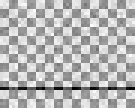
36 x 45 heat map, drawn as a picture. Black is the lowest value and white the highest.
Odd lines: row 30. Grain: checkered. Slope: none. Average level on the scale: 70%.
